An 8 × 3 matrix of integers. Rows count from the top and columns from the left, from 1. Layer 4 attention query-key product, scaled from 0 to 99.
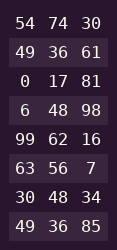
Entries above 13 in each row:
3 3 2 2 3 2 3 3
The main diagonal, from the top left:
54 36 81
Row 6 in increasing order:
7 56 63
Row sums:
158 146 98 152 177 126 112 170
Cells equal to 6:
1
